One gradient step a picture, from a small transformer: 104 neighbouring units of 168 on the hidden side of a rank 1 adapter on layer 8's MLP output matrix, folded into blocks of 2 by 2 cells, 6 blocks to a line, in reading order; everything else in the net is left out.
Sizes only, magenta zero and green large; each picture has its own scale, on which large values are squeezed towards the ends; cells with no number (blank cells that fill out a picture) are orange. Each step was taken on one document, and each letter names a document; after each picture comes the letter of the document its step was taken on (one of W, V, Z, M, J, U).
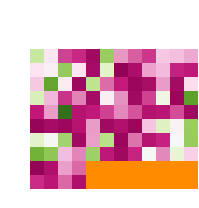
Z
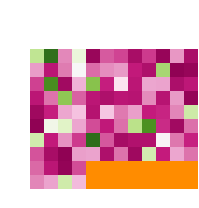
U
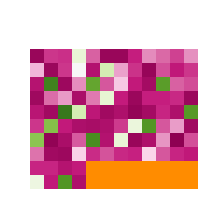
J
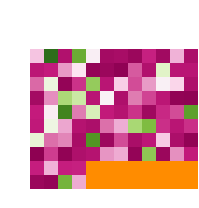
U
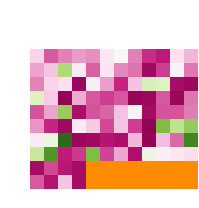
Z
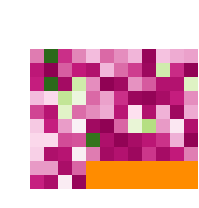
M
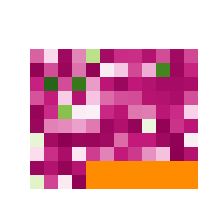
J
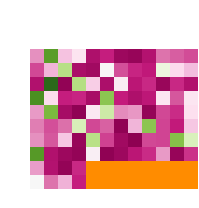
U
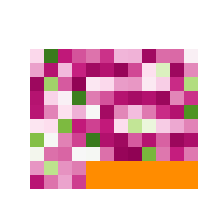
M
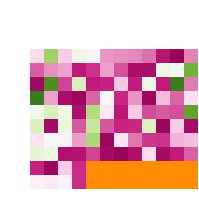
U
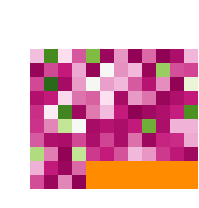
J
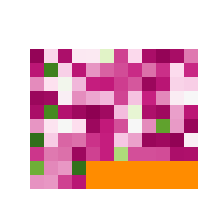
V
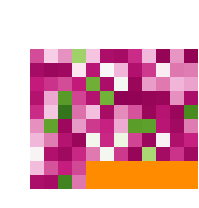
J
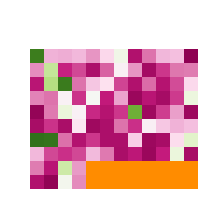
V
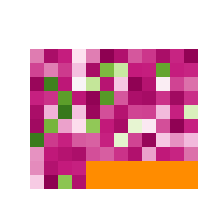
J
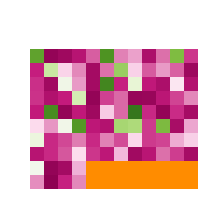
V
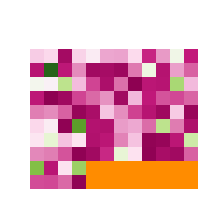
V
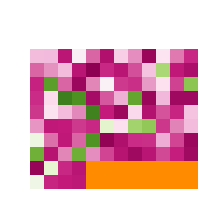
M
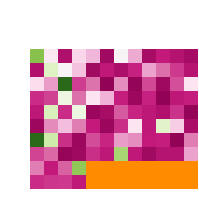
V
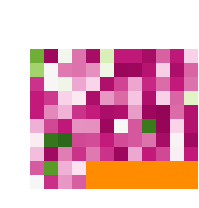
Z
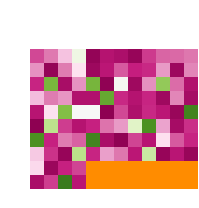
U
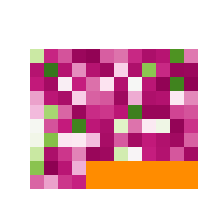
V
